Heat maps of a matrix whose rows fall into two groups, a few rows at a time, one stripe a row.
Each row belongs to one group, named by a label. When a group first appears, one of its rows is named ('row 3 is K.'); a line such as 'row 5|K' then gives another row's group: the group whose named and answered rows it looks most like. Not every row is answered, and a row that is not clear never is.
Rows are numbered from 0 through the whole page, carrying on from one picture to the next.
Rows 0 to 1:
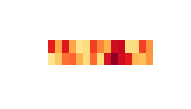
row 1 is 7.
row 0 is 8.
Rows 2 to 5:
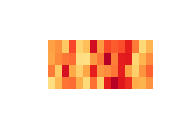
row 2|7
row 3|7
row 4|8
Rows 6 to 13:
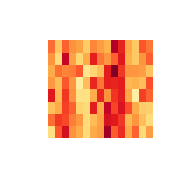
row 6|8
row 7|8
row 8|7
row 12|7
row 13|7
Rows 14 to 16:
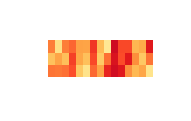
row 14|8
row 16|7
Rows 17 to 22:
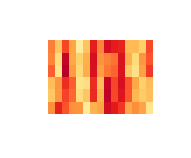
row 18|8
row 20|7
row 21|7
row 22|7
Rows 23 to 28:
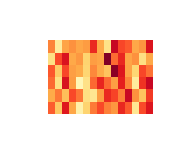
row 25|8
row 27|7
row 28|8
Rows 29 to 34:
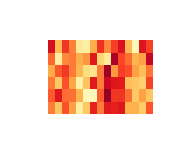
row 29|8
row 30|8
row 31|7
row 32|8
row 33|7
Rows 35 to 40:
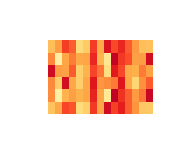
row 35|7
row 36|8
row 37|8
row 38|8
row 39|8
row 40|7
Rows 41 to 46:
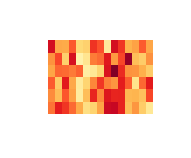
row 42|7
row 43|7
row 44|8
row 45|8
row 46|7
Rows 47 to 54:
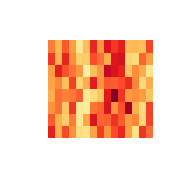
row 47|8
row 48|8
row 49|7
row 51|7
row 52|7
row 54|8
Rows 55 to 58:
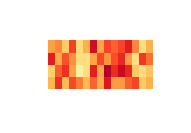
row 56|8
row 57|7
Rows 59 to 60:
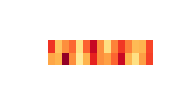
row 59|8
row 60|8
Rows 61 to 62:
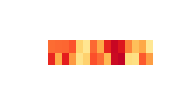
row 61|7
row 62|8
